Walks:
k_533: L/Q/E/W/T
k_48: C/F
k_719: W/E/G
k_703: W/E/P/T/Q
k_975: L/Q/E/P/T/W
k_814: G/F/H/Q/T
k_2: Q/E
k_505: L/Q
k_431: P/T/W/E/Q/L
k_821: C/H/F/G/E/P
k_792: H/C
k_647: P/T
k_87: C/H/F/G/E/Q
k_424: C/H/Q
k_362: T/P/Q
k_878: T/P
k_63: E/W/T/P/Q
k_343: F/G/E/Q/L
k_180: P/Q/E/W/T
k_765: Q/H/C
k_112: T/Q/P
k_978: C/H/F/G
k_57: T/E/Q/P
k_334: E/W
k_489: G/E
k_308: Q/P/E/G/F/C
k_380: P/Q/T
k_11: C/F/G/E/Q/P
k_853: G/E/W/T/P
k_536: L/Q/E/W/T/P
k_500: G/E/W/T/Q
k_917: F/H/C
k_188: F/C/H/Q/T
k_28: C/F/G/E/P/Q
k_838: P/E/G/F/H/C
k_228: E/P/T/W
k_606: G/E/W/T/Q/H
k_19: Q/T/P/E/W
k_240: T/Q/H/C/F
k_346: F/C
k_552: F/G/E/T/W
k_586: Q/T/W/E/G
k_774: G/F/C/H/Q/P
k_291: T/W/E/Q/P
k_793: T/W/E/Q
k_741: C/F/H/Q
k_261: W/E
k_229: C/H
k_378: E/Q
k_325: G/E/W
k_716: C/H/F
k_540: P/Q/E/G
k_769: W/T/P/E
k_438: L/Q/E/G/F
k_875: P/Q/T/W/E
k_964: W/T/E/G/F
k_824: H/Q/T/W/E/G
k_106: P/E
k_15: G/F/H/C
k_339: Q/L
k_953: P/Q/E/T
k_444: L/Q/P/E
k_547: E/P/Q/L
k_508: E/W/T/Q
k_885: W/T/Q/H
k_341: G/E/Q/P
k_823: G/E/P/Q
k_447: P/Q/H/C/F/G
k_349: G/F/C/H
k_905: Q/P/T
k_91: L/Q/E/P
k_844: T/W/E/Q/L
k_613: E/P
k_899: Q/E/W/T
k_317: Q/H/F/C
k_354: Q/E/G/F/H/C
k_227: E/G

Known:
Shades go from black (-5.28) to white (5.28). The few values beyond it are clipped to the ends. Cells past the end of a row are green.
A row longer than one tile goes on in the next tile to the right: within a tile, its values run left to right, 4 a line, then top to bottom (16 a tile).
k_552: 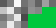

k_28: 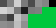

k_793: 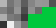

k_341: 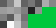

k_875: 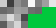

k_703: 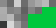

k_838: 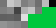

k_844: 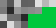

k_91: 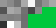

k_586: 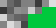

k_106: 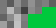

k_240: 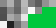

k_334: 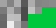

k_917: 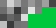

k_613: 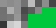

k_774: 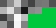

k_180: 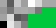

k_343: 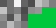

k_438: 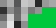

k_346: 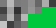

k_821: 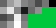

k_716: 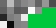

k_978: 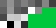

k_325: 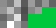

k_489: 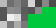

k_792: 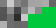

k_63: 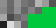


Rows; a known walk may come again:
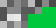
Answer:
k_489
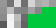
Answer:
k_228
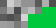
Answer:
k_354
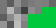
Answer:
k_106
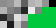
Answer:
k_741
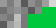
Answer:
k_112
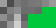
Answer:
k_769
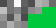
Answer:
k_343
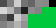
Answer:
k_28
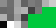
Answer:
k_291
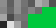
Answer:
k_63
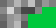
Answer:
k_878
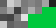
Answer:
k_15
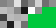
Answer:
k_188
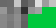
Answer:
k_339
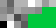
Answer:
k_533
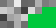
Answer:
k_814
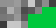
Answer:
k_613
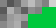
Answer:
k_444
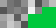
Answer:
k_540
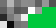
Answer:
k_716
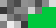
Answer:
k_586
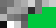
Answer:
k_536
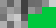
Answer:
k_2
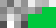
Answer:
k_975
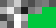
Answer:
k_774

